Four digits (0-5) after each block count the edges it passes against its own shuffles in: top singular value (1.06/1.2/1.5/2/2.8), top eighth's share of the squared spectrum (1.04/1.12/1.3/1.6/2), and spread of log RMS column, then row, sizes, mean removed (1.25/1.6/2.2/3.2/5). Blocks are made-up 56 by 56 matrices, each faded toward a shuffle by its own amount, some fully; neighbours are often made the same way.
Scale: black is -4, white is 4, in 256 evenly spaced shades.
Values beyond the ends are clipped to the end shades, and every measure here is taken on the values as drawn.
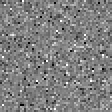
1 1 0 0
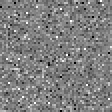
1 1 0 0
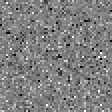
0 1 0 0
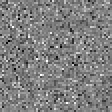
3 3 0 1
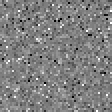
2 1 0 0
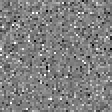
2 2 0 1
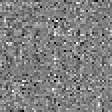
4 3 2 2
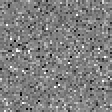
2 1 0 0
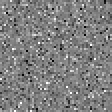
0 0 0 0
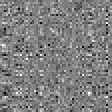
4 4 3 2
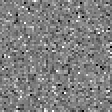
3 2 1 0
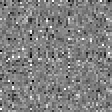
4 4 2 2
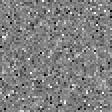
1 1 0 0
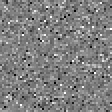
0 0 0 0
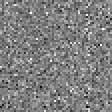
0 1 1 0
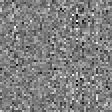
1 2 3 0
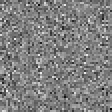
1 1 2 0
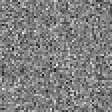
1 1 2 0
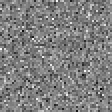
0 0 0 0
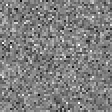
0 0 0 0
